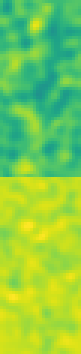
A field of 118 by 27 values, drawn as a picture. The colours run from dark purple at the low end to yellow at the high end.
It is made of 2 by 1 panels. Panel 1,1: high, blotchy. Panel 2,1: very high, blotchy, faint in contrast.
